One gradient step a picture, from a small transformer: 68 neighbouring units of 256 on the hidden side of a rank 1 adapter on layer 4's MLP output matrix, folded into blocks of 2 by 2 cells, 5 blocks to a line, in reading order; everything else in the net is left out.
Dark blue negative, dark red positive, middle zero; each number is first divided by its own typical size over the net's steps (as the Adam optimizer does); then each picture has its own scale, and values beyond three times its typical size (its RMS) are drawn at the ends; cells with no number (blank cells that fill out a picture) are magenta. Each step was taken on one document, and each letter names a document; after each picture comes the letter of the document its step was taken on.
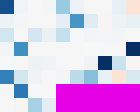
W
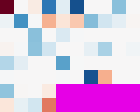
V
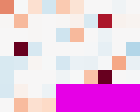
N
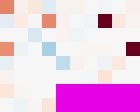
V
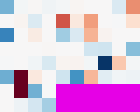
W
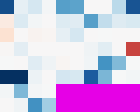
W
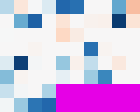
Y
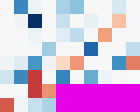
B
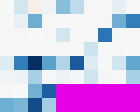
B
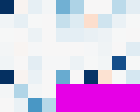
W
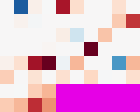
B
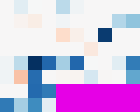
B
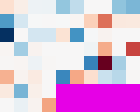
W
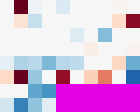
B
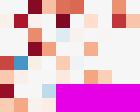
Y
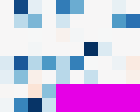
B
